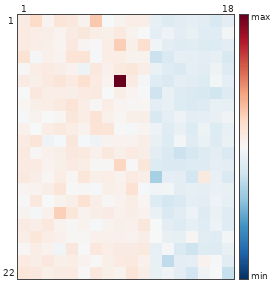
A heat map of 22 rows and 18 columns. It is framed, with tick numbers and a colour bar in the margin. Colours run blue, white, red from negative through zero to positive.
The top middle is the roughest part. The values are skewed, with a long tail toward high values. A vertical seam about 60% of the way across splits the table, and the left part is higher.
